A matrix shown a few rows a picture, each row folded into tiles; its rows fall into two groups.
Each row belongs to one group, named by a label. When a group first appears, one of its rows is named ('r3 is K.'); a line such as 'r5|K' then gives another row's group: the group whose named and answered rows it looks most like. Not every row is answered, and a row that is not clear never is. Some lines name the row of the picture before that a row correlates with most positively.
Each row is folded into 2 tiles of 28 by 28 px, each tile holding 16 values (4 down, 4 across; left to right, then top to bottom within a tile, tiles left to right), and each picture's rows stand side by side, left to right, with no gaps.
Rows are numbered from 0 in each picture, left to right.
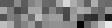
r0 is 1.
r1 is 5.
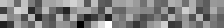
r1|5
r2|5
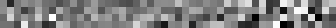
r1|1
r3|5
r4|5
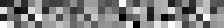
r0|1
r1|1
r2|5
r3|1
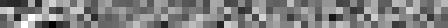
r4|1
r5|5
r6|1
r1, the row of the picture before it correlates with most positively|2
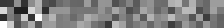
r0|1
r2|1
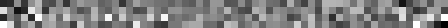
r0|1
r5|5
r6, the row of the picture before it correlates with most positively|3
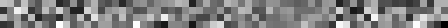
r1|1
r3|5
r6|1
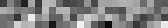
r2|5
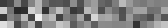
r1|1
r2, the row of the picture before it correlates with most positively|2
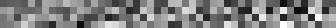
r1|5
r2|1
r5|1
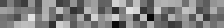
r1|1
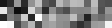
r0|1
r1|5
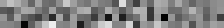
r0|5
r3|5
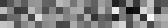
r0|1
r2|1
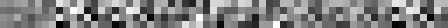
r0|5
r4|5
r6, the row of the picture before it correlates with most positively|1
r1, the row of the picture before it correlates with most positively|1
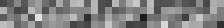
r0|1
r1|5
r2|5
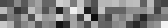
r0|1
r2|5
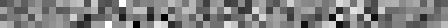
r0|1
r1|5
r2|5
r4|1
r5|5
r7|5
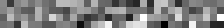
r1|5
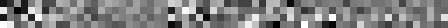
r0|1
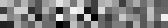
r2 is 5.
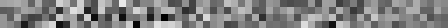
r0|5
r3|1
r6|1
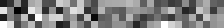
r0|1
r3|1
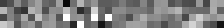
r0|1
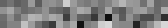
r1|5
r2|5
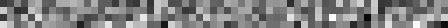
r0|1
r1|5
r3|1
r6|5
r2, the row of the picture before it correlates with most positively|0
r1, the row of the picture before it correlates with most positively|2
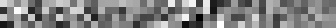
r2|5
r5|1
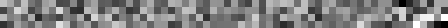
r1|1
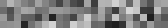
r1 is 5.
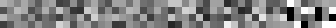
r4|1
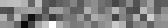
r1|1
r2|1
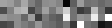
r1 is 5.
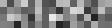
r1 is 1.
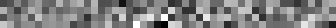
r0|1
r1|5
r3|1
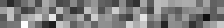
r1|1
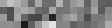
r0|5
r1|5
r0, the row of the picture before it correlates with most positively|3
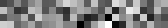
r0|1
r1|5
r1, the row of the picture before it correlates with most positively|0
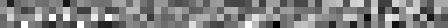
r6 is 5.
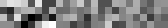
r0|5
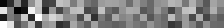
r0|1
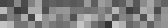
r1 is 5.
